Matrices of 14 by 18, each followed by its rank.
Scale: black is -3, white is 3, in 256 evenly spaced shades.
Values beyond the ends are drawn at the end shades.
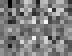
three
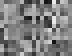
three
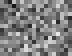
full rank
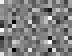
three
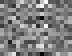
three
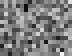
full rank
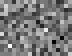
full rank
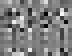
three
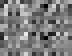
three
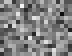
full rank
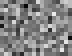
full rank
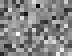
full rank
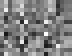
three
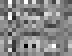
three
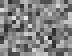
full rank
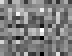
three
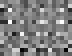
three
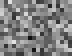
full rank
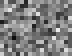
full rank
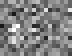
three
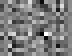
three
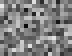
full rank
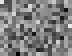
full rank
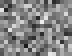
full rank
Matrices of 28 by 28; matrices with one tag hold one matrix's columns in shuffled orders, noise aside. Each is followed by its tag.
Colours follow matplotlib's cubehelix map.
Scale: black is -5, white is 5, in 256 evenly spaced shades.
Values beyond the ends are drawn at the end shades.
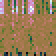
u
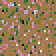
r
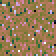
r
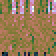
u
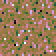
r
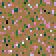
r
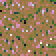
r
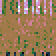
u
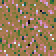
r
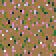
r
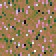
r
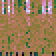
u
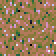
r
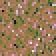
r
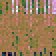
u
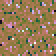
r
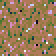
r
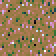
r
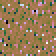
r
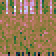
u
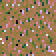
r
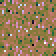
r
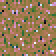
r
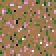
r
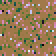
r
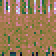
u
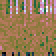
u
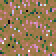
r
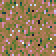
r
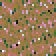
r
